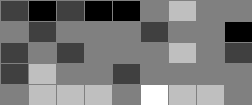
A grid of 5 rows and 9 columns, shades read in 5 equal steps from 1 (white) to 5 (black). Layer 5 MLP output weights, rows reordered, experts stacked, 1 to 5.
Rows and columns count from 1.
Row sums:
34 31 29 28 20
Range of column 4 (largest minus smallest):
3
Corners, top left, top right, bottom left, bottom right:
4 3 3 3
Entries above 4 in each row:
3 1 0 0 0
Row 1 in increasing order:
2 3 3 3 4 4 5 5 5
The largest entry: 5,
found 4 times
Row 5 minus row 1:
-1 -3 -2 -3 -2 -2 0 -1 0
